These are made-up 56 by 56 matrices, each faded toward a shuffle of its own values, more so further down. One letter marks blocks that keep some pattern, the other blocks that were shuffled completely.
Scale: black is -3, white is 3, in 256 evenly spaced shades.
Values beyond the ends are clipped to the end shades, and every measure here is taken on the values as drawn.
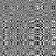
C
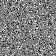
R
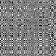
C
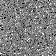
R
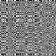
C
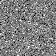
R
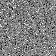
R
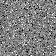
R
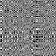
C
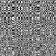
C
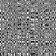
C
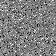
R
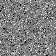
R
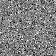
R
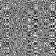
C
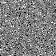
R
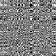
C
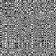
C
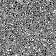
R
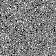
R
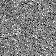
R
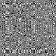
C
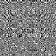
C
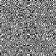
C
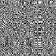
C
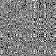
C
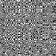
C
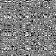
C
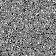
R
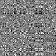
C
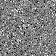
R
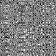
C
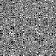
C
